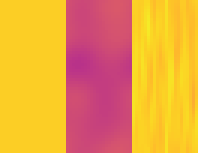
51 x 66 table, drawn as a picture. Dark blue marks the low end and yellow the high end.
The table splits into one row of 3 panels. Panel 1,1: very high, flat. Panel 1,2: middling, smooth, faint in contrast. Panel 1,3: very high, streaked downward, faint in contrast.
